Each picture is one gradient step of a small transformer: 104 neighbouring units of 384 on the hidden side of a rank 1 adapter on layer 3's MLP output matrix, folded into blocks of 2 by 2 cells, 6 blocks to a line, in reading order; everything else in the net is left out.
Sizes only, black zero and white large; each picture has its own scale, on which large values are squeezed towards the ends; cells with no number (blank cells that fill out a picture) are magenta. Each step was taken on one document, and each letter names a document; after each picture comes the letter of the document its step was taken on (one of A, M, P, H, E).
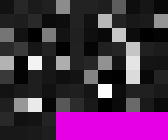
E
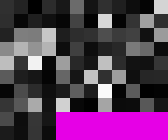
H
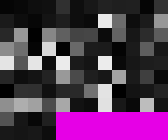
H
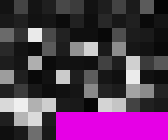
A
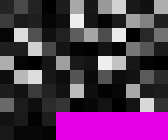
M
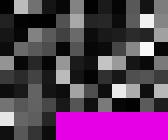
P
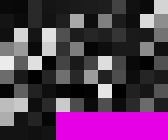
H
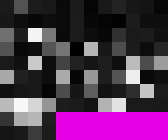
A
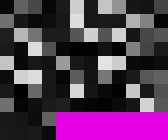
M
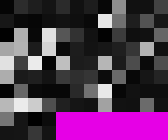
H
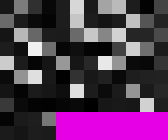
M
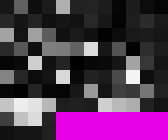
A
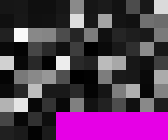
P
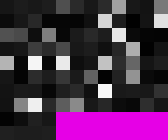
E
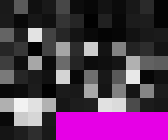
A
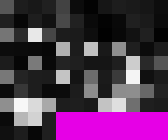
A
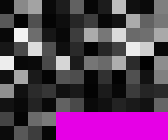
M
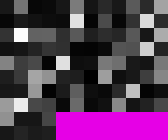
P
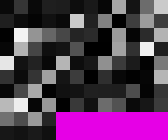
P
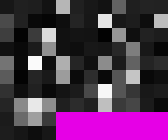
E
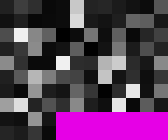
P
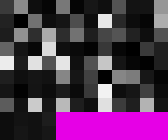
E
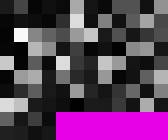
P
